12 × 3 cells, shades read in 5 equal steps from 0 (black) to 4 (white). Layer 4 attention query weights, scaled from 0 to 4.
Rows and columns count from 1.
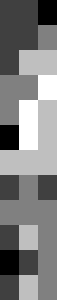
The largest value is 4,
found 3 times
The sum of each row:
2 4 7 8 9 7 9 4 6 6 3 6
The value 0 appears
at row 1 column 3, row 6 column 1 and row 11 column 1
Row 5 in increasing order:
2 3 4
